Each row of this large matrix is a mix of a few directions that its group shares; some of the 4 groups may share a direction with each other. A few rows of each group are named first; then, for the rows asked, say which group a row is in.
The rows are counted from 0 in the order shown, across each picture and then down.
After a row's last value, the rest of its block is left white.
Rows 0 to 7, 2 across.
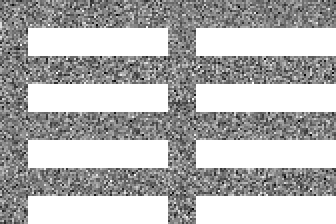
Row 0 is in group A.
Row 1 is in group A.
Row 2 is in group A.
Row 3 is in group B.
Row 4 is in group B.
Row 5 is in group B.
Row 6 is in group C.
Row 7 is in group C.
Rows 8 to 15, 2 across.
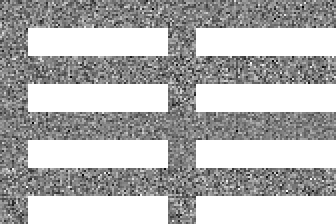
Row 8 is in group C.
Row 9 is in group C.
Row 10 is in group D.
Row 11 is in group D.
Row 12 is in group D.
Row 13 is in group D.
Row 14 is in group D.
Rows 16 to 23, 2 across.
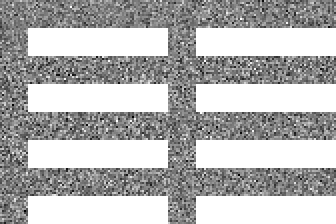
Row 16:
A
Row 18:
D
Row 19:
A
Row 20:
A
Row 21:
B
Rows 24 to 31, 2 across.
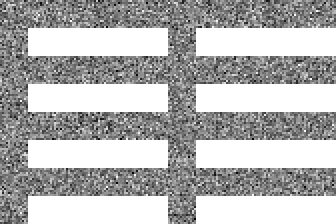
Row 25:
D
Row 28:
C
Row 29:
B
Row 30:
C
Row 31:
B
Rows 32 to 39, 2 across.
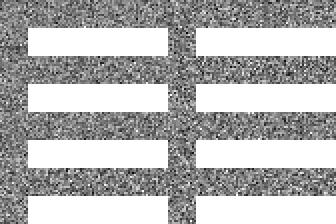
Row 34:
C
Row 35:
A
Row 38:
A
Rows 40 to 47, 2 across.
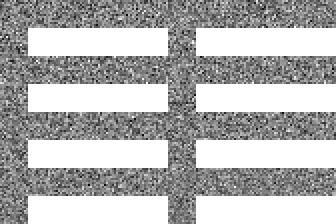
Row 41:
C
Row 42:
A
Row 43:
B
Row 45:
A
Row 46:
A
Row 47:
D
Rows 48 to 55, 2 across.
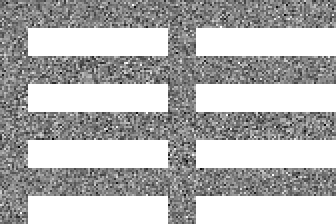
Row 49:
C
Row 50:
C
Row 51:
A
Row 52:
C
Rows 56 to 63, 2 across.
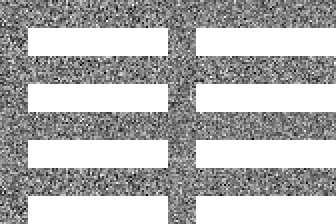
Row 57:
B
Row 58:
A
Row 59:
D
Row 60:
A
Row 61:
B
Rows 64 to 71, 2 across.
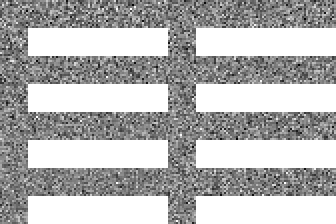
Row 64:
B
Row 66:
A
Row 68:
A
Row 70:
C
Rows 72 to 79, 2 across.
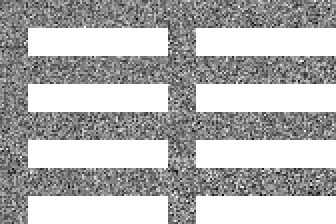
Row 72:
B
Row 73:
A
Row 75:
C
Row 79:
D
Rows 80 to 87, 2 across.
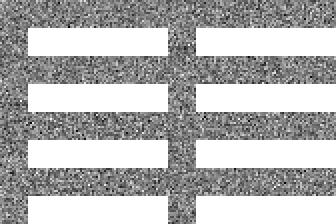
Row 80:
C
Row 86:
A
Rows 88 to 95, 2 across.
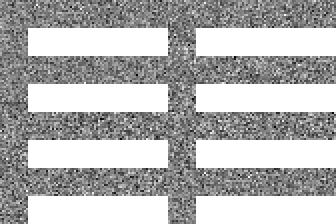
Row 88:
A
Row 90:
B
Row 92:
C
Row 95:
A
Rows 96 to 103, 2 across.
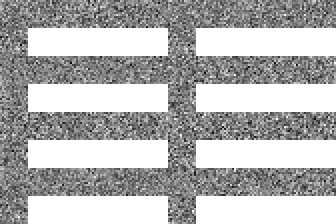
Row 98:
A
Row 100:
D
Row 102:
C
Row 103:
C
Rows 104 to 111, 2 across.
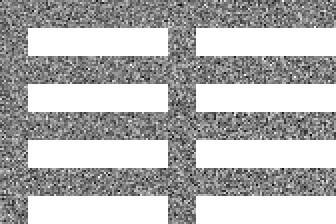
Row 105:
A
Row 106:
A
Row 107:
B
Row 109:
A
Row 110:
D
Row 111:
A
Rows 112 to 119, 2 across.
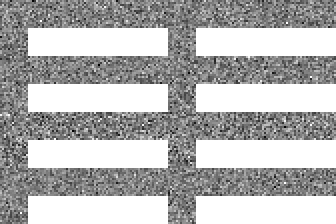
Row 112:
B
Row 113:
D
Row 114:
D
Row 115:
C
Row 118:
B
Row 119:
C
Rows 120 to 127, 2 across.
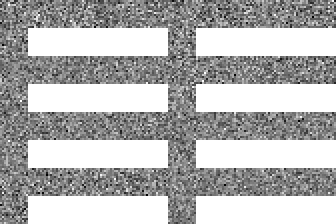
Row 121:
D
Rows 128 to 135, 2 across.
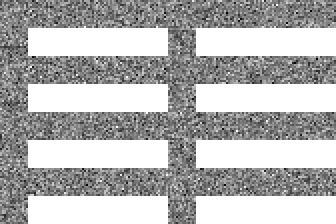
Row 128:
B
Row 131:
C
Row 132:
C
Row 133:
D
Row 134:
D
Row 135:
B
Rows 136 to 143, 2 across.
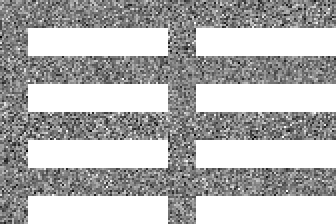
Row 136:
B
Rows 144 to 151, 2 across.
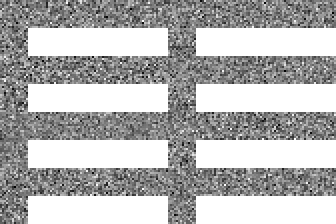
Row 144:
C
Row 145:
B
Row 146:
D
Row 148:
A
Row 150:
C
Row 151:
C
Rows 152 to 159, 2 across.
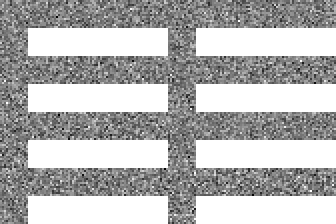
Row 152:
B
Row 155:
C
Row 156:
C
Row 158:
D
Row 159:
B
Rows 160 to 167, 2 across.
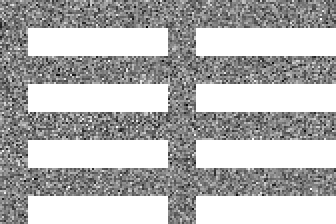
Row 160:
A
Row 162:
D
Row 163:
B
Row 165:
B
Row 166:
D
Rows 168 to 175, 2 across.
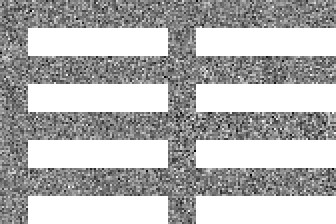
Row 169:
D
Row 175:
D
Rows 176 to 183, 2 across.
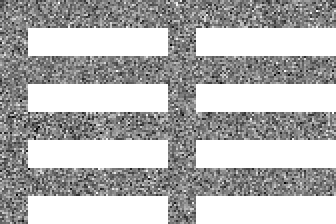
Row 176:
C
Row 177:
D
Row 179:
C
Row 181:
D
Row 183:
C
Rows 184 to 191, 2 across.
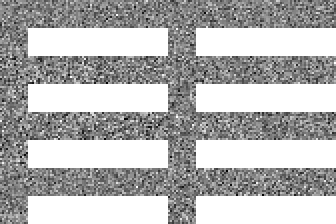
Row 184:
C
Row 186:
D
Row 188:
C
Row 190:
B
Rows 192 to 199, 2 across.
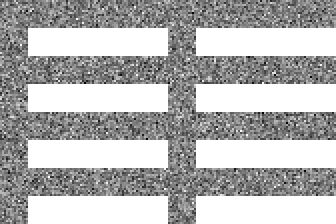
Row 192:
B
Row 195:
C
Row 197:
D
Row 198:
D
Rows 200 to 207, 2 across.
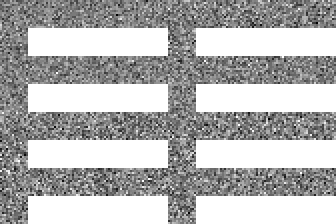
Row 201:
A
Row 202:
B
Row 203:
A
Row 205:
B
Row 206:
D
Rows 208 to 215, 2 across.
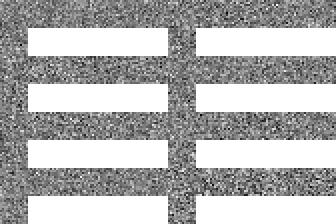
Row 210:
D
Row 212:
A
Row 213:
C
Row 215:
D
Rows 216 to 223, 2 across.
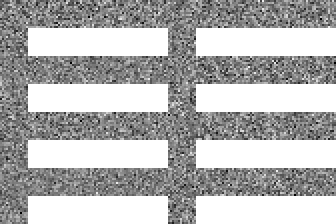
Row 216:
A
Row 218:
A
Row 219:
D
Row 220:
A
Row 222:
B
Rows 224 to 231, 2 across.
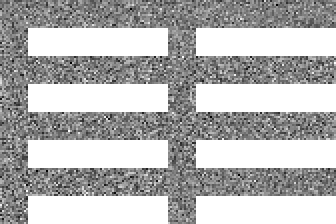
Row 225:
D
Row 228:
D
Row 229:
D
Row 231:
A
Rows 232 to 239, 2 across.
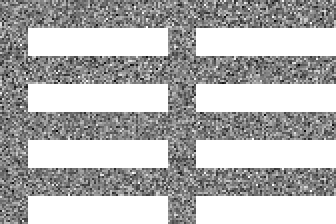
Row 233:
A
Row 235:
C
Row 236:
C
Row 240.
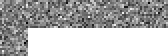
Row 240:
C
